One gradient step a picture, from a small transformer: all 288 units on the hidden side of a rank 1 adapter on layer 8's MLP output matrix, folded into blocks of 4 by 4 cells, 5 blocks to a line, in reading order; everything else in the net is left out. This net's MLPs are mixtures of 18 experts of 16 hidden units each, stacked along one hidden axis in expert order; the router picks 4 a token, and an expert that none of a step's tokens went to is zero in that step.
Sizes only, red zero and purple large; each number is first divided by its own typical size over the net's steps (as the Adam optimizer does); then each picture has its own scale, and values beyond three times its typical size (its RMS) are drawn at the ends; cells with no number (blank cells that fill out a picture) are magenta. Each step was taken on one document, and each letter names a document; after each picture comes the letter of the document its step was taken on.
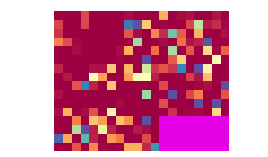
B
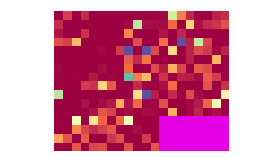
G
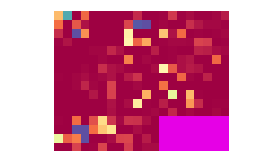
G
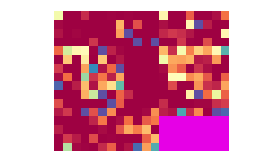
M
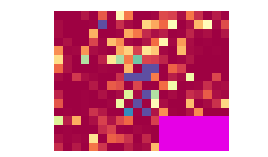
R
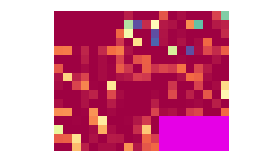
B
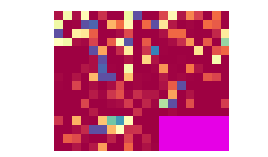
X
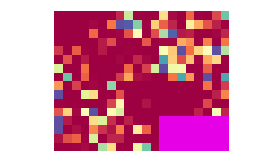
M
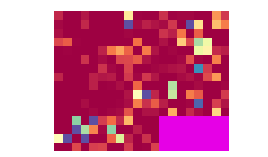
G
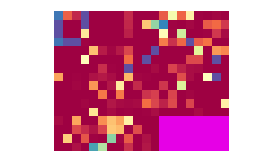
X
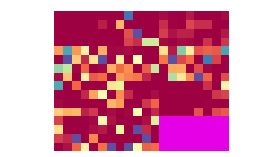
M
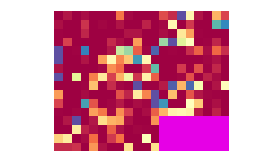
R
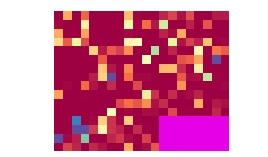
G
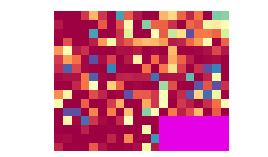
R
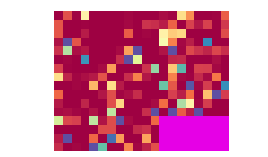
R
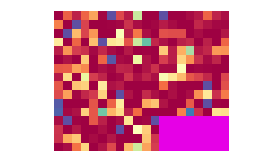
M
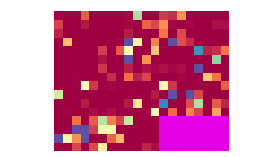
G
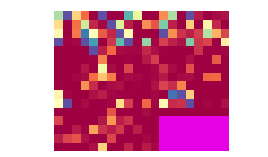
X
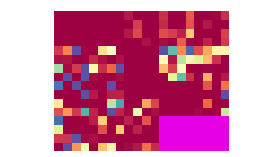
M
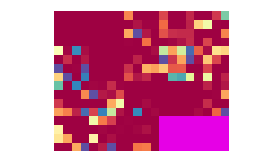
M
